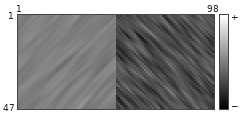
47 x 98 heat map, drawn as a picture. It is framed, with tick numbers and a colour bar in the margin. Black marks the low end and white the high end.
The table splits into one row of 2 panels. Panel 1,1: middling, slanting up to the right, faint in contrast. Panel 1,2: low, slanting down to the right.
